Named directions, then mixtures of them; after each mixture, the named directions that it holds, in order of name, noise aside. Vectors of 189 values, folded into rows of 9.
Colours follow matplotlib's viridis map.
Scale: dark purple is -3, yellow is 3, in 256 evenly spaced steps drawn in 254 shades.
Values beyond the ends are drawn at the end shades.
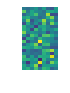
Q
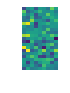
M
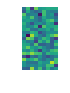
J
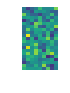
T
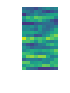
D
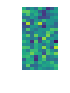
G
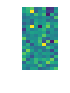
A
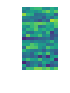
D, T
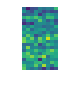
D, Q, T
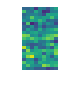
D, G, M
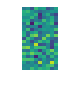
G, J, Q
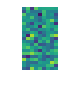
J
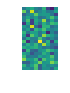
A, Q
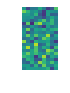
G, Q, T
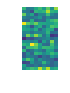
A, D, T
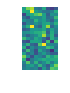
A, J, T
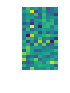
A, J, Q
